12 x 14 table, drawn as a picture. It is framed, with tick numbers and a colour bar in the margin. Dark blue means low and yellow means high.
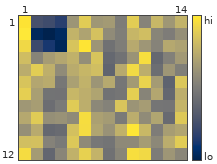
The ninth with the lowest average is the top left. Stripes running up and down repeat 3 times from left to right. An odd patch, lower than its surroundings, sits in the top left. No row or column stands out.
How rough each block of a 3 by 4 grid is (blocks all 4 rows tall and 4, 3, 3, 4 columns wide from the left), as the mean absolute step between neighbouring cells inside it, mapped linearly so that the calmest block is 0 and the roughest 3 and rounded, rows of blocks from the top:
3 2 1 2 | 1 0 3 2 | 1 2 2 2
